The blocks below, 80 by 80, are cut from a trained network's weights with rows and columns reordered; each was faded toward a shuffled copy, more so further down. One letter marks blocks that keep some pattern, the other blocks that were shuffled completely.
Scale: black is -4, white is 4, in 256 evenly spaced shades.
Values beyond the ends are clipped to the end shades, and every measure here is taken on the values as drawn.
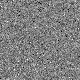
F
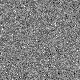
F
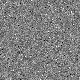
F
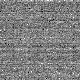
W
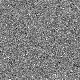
F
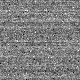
W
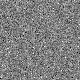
F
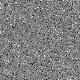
F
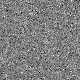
F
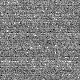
W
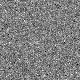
F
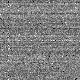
W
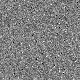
F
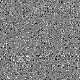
W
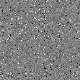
W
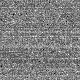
W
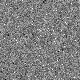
F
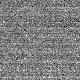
W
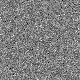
F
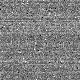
W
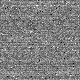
W
